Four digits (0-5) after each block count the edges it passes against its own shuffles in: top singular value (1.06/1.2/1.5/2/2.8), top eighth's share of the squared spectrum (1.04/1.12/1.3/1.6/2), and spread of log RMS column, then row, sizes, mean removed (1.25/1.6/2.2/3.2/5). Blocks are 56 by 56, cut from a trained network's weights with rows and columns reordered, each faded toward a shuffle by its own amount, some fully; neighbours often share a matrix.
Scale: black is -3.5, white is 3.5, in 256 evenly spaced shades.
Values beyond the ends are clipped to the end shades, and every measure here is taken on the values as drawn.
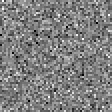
0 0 0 0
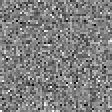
1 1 0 0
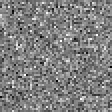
1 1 0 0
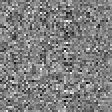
3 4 2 2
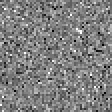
0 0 0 0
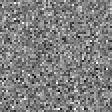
0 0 0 0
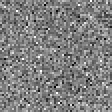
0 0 0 0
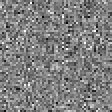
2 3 2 2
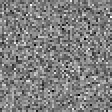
1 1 0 0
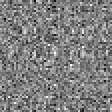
3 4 2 1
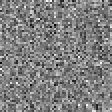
3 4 2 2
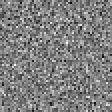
2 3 0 0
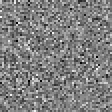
2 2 1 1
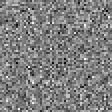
3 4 2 1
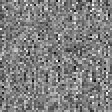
4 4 2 2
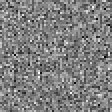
1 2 1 0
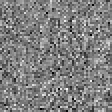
3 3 1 0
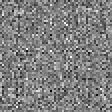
3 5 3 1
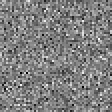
2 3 1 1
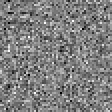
3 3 1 1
